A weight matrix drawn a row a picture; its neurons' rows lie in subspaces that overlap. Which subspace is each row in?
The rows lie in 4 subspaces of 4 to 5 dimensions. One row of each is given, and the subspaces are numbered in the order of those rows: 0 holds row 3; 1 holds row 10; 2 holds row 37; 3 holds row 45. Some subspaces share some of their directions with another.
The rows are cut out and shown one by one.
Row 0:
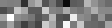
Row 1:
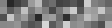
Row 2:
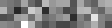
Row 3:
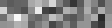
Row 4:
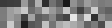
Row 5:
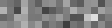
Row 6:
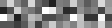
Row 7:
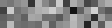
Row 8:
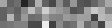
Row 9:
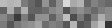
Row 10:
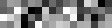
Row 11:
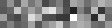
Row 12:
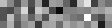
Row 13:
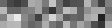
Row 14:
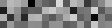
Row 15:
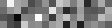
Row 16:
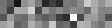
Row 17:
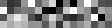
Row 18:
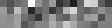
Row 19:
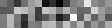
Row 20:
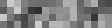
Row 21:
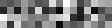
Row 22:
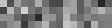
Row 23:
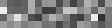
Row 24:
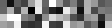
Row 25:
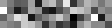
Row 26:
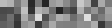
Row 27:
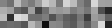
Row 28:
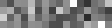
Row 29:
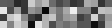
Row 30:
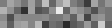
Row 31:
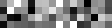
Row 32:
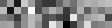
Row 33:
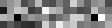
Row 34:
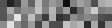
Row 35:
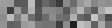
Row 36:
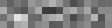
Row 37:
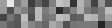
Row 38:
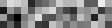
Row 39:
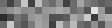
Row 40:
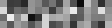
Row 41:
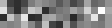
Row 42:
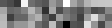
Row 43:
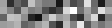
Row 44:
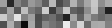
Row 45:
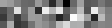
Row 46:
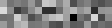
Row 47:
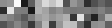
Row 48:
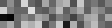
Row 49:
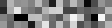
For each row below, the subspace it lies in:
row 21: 3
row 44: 2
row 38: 2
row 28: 2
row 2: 1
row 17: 1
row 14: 1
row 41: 1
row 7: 1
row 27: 2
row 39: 3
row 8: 1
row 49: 2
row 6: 3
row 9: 0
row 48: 3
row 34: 1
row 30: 2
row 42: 3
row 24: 3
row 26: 2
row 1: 1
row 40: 1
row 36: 0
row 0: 3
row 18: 1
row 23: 2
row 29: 2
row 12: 2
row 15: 2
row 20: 1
